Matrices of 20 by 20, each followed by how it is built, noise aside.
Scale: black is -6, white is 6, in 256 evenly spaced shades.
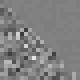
lower triangular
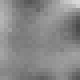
smooth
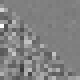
lower triangular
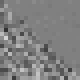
lower triangular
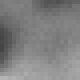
smooth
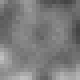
smooth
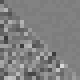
lower triangular
